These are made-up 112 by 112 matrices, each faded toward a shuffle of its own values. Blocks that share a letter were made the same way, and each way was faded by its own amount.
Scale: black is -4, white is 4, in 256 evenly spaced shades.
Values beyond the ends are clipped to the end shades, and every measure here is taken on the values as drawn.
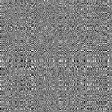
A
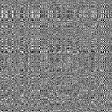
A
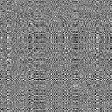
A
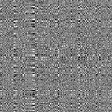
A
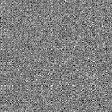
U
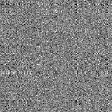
U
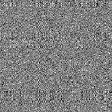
U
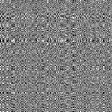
A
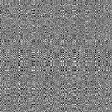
A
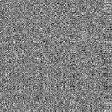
U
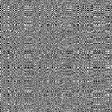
A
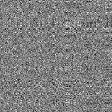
U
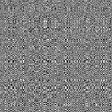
A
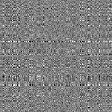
A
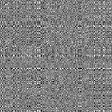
A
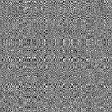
A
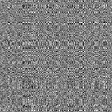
A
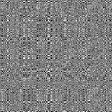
A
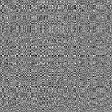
A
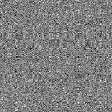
U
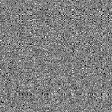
U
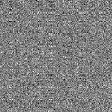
U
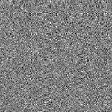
U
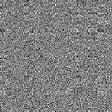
U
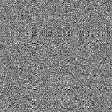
U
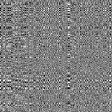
A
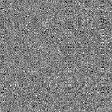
U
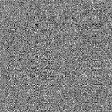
U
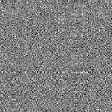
U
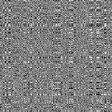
A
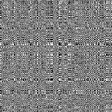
A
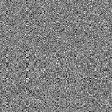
U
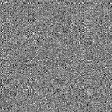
U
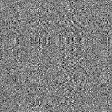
U
